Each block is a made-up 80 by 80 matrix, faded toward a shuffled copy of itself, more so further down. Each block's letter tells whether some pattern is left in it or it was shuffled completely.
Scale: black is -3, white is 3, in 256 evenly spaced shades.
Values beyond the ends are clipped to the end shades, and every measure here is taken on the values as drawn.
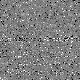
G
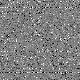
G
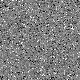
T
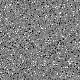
T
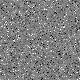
T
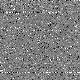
G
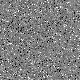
T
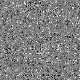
G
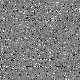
G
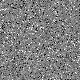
T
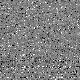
G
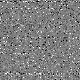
G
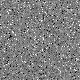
T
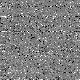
G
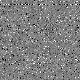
G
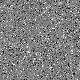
T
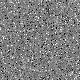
T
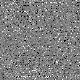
G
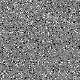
G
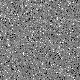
T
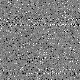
G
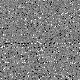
G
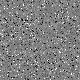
T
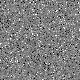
T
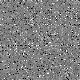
G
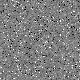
T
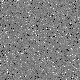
T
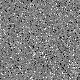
T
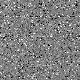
G
